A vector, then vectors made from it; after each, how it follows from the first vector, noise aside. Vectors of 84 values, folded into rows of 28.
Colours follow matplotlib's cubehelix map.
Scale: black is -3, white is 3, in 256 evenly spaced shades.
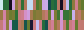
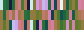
sign-scrambled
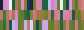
negated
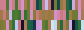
reversed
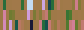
partly zeroed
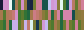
negated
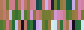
reversed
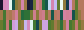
negated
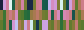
negated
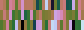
reversed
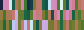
negated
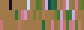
partly zeroed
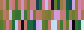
reversed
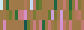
partly zeroed
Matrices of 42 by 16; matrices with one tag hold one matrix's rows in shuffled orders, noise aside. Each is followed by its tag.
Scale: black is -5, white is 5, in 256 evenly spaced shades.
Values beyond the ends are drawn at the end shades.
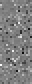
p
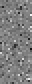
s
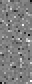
s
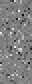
p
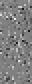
p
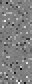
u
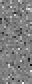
s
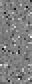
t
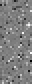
s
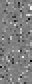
s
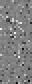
p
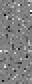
t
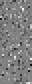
s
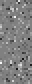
p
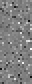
s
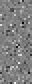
p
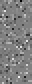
u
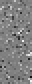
s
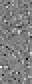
t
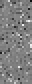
s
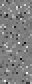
u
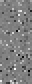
p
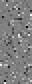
t
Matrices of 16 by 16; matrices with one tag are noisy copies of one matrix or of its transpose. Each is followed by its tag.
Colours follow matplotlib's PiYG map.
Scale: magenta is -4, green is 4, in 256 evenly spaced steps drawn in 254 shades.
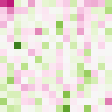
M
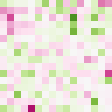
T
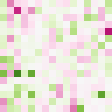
T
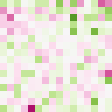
T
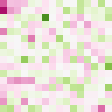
M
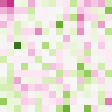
M
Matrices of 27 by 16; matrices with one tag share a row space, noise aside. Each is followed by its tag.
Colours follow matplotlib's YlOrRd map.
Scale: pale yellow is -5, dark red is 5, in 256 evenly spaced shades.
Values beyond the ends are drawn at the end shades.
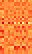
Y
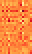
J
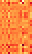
J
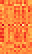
Y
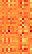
J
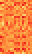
Y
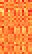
Y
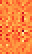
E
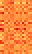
Y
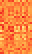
Y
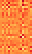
J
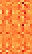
E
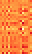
J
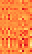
J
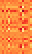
J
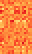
Y
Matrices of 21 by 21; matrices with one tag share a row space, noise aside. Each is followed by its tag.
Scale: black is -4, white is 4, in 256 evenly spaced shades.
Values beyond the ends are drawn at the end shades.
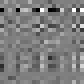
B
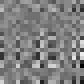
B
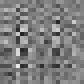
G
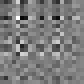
G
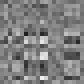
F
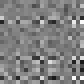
B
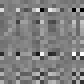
B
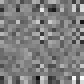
B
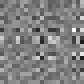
B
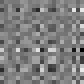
B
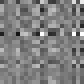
B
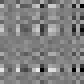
B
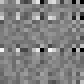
B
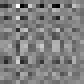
G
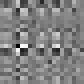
G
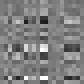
F
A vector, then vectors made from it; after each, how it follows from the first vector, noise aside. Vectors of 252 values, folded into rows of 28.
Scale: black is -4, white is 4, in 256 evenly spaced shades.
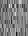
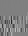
partly zeroed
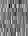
negated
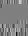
partly zeroed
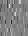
partly zeroed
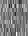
negated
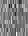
negated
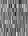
negated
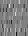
partly zeroed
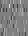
partly zeroed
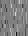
partly zeroed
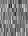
negated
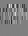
partly zeroed
